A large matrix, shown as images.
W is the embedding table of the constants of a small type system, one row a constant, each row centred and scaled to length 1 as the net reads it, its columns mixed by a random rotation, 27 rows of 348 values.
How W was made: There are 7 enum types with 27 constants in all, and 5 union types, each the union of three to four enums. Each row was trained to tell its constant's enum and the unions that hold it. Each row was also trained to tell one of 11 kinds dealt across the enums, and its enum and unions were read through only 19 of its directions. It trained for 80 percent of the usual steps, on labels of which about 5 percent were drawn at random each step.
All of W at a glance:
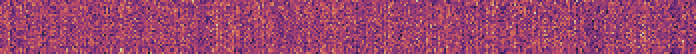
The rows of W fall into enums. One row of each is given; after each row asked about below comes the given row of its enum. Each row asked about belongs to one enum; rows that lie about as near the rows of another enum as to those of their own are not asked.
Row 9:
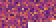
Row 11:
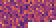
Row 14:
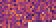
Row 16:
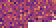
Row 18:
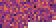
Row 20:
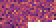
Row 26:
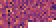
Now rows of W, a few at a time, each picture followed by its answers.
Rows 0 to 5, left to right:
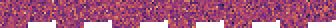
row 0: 9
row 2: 16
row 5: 14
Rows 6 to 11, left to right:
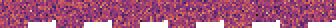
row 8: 26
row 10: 26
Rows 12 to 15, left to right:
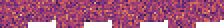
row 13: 16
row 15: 20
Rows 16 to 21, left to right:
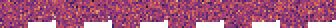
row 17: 11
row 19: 16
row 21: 11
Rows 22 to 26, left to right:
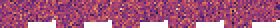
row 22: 16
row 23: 20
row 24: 26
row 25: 26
